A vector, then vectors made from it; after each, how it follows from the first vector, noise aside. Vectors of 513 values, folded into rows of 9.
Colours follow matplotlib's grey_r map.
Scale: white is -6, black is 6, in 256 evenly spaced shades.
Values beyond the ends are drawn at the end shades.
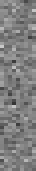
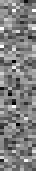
scaled up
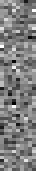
scaled up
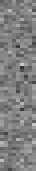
reversed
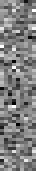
scaled up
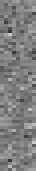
wrapped around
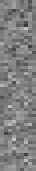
wrapped around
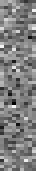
scaled up
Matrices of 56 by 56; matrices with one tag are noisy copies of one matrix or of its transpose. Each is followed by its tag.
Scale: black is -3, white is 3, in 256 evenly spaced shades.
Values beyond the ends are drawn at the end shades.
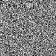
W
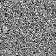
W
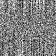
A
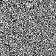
W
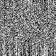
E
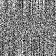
A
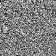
W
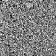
W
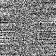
A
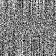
A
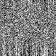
E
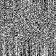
E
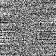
A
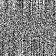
A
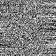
E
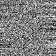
E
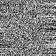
E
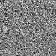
W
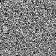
W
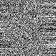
E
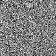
W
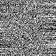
E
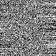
E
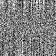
A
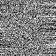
E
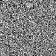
W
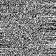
E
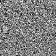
W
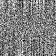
A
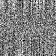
A
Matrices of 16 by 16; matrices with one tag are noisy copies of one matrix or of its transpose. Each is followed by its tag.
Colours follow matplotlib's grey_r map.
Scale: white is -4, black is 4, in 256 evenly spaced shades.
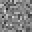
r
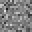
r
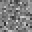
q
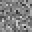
q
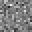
r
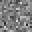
q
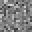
r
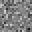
r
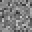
q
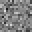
r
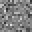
r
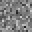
q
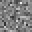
q
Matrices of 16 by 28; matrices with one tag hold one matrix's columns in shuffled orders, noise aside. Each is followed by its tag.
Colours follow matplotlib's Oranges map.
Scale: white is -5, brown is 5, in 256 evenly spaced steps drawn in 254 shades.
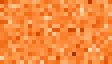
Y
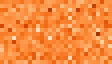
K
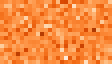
Y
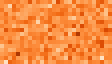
Y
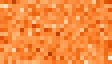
Y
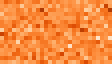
K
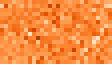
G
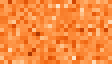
Y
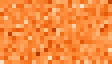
Y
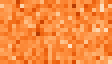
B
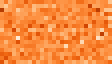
K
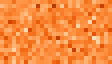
G
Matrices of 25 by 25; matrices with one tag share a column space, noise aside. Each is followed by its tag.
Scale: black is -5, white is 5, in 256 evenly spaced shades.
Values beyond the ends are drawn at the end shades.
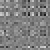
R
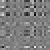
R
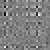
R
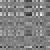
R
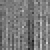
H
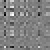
R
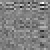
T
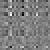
R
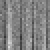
H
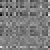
R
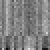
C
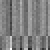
C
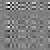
T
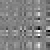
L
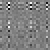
T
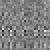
L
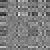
R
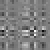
L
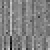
C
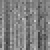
H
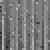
H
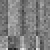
C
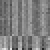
C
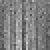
H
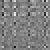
R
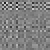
T
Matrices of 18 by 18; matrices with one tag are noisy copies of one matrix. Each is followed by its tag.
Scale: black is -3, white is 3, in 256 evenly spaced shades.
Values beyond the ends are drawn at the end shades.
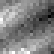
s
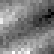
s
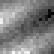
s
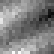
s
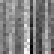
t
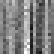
t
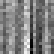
t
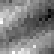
s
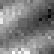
s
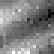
s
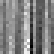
t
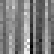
t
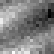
s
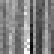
t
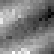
s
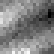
s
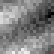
s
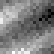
s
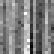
t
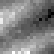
s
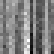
t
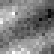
s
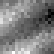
s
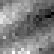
s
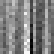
t
